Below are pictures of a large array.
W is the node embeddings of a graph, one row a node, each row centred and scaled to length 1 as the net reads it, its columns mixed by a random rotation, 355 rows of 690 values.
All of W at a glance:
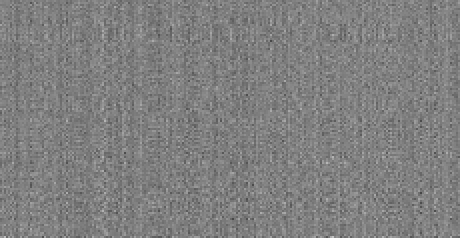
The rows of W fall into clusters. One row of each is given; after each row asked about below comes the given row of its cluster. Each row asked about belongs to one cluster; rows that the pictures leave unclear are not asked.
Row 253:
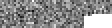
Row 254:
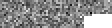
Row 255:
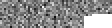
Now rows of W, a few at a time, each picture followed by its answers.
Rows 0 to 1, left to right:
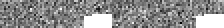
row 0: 255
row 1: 254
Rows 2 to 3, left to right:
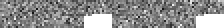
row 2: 253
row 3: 254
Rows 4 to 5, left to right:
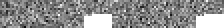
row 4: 254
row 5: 255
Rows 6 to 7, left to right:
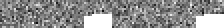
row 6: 253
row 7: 254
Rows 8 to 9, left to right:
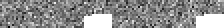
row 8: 253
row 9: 254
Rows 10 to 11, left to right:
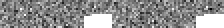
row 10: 255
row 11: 255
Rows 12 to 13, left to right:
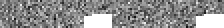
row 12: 255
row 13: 253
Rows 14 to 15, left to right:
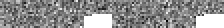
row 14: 255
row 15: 255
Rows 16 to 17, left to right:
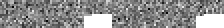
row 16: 254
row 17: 253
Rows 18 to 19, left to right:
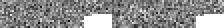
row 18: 255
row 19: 254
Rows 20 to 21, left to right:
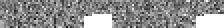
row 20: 255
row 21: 255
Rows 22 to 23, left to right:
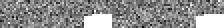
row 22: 253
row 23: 254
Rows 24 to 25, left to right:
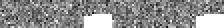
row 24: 253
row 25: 255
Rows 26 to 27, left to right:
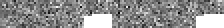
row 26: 254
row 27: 254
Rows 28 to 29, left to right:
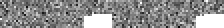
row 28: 254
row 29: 255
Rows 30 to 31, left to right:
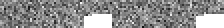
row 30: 255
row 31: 254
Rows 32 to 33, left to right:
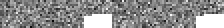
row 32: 254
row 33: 254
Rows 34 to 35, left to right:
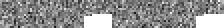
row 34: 255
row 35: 254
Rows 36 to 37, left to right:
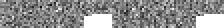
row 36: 255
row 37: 255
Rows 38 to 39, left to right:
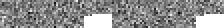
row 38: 255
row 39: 254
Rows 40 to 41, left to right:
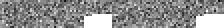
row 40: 255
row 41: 253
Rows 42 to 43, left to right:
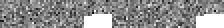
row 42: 253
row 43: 253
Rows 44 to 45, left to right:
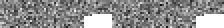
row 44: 255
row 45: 255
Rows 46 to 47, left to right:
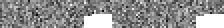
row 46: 253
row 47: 255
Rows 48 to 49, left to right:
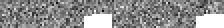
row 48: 253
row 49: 253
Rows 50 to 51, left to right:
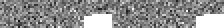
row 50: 255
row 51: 255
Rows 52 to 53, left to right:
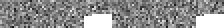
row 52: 255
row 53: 255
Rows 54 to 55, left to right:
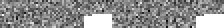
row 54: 253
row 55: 255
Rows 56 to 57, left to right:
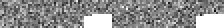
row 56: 255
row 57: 253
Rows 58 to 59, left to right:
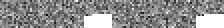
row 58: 255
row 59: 255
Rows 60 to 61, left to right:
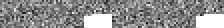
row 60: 253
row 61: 253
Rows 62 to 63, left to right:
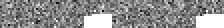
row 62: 253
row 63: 253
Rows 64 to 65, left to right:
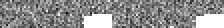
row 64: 254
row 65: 255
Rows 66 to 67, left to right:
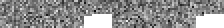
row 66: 255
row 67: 254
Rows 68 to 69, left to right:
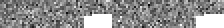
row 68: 254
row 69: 254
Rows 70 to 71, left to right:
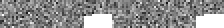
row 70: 253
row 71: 255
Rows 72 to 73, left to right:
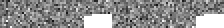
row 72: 254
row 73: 255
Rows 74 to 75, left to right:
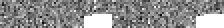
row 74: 255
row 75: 255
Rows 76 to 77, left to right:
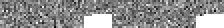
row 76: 255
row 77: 253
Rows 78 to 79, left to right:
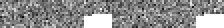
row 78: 253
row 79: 254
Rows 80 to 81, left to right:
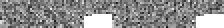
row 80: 255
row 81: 255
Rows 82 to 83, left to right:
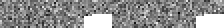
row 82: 255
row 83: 254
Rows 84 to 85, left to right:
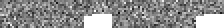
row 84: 253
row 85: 254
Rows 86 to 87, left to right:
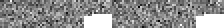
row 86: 254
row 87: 254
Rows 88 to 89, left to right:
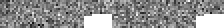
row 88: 254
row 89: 255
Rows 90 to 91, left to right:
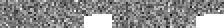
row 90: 255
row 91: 255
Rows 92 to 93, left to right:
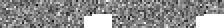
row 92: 254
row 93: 253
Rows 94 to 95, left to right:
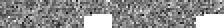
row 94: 254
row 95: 254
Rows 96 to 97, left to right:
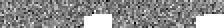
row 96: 253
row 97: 254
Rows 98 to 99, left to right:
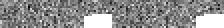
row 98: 255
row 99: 255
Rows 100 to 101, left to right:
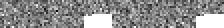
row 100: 253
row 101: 255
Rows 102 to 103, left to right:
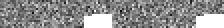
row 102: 253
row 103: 255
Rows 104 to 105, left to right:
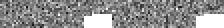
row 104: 254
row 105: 255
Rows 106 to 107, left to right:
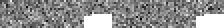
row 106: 254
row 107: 255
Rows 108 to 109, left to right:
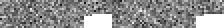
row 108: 255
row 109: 254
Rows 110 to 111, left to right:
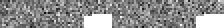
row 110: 254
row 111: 254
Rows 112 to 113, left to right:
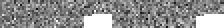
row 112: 253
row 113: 255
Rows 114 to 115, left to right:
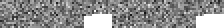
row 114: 253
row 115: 253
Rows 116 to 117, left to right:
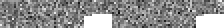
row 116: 255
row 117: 254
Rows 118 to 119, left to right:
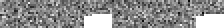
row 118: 255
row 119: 254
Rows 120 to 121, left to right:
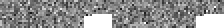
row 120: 255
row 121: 253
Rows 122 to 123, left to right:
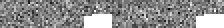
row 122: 253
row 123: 254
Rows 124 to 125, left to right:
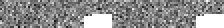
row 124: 255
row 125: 255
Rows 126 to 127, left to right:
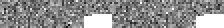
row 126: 255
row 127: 255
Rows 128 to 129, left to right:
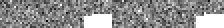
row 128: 254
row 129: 254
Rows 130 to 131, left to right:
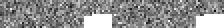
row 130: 254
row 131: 253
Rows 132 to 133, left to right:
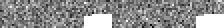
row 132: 253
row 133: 254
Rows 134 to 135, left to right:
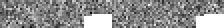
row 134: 254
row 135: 253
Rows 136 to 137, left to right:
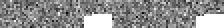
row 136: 254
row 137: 255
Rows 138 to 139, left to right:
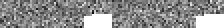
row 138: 253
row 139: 254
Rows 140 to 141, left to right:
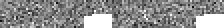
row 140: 253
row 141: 254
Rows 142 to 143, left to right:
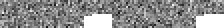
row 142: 255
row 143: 254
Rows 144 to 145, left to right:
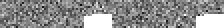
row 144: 253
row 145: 255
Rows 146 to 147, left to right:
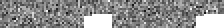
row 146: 254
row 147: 253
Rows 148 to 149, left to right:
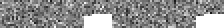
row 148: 253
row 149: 255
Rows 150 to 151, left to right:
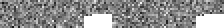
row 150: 255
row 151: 255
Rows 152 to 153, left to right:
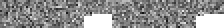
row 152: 254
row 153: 255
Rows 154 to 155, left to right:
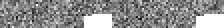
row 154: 253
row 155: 255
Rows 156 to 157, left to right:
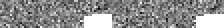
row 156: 255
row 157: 255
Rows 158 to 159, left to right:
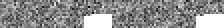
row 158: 253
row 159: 253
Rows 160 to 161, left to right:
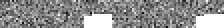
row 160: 254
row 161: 255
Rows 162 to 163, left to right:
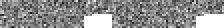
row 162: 255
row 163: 255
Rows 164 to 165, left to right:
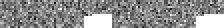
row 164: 255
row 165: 254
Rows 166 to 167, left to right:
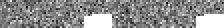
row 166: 254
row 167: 255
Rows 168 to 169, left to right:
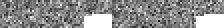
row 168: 254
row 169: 254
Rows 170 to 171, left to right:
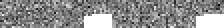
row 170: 253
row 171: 255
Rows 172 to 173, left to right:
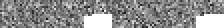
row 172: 253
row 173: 254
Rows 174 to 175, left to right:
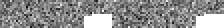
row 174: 254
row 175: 255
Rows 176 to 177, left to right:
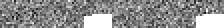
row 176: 253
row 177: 253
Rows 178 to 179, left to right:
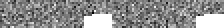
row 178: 253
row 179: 255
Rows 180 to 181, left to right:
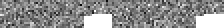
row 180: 253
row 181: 253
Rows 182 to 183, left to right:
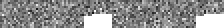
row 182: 253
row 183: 253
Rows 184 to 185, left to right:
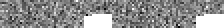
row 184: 255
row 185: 255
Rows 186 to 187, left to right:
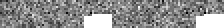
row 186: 254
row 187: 253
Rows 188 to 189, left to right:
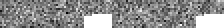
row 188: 254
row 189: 254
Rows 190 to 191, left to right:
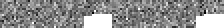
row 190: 253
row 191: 253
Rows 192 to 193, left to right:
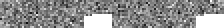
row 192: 255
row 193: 254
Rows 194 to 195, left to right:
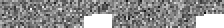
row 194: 255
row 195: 253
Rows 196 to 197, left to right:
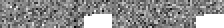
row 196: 253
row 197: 254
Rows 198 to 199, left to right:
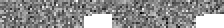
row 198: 255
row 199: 255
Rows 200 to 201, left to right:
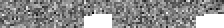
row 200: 253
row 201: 255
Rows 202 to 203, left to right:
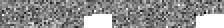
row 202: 253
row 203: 253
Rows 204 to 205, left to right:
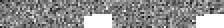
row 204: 254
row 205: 255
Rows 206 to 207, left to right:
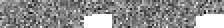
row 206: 255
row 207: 253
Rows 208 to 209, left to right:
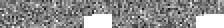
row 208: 253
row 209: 254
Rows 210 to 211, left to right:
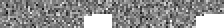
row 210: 254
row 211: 255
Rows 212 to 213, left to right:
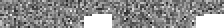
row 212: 255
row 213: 255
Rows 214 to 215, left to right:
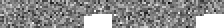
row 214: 253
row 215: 253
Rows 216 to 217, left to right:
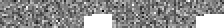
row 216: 253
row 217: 255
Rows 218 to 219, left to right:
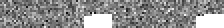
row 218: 254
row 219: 255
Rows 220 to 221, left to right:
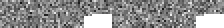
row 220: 255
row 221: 254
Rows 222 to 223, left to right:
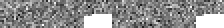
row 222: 253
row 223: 254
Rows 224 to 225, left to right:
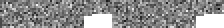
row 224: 253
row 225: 255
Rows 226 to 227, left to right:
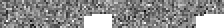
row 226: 254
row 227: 253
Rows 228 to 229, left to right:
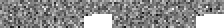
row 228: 255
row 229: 255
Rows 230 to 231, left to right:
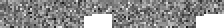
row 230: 255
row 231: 253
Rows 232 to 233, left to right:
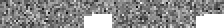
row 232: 254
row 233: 255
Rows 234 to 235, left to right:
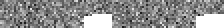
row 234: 255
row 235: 255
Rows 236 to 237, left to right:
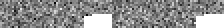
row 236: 255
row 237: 254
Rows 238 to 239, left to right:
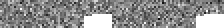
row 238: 255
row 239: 253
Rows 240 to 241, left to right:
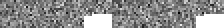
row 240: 254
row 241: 254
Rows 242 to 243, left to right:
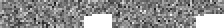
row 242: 255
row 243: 254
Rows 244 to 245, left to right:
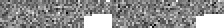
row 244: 254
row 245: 254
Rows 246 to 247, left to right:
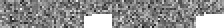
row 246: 255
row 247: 254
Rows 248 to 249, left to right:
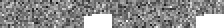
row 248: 253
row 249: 254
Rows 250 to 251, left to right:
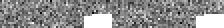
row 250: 253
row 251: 254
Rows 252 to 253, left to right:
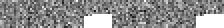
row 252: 255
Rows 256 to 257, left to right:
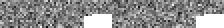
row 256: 255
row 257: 254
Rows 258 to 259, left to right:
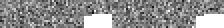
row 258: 253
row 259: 255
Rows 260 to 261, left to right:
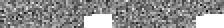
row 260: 253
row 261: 255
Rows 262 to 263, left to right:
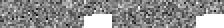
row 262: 253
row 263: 253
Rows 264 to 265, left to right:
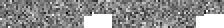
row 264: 254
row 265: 253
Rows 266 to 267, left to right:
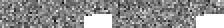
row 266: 255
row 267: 254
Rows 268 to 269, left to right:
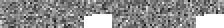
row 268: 255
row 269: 254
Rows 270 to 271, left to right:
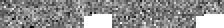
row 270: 254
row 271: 253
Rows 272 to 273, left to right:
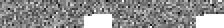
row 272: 253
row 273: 254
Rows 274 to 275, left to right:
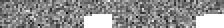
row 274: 254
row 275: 255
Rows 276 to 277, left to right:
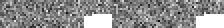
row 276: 254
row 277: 254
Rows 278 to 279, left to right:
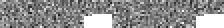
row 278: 255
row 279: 255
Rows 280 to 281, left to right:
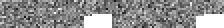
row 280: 255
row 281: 254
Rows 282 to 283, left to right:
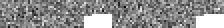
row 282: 253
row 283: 254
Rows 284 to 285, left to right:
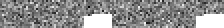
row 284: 253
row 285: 253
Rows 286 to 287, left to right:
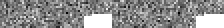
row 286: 254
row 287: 254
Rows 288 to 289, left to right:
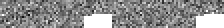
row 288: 253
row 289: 253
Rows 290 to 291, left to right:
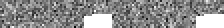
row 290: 253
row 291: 255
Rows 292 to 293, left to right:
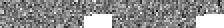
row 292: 255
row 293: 253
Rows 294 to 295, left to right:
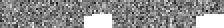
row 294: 253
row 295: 255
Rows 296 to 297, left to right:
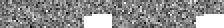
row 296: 254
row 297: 254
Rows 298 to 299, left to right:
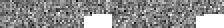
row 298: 254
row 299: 254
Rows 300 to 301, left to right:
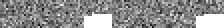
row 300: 254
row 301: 254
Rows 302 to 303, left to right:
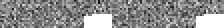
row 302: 253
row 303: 253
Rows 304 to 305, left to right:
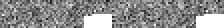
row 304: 253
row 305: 253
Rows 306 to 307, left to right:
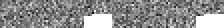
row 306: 253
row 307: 255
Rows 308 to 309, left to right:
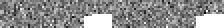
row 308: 255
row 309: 253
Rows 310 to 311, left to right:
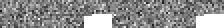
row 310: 253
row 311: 253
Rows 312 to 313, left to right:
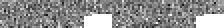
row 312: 255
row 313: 254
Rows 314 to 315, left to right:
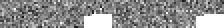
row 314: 253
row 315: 255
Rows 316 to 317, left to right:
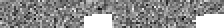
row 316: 255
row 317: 255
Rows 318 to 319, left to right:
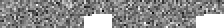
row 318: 253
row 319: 253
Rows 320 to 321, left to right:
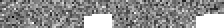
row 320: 253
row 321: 255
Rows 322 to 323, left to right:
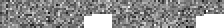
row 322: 254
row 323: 253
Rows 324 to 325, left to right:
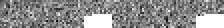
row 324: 254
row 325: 255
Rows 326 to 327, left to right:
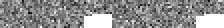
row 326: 255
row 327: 254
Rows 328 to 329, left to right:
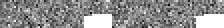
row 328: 254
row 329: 254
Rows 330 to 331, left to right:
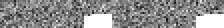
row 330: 253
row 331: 255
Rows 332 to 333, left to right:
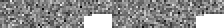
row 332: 254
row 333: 254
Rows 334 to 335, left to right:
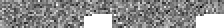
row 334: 255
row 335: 253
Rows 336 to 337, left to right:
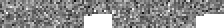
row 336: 253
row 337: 255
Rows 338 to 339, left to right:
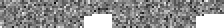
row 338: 255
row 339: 255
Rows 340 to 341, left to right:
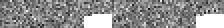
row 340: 254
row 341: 253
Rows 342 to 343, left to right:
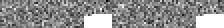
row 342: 253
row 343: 253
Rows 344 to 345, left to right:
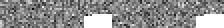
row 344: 255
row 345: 253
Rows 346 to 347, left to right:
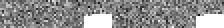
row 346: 253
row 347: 255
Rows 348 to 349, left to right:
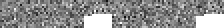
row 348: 253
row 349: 253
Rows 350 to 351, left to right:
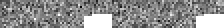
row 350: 254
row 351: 254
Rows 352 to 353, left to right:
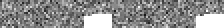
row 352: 253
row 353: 253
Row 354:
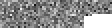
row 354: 255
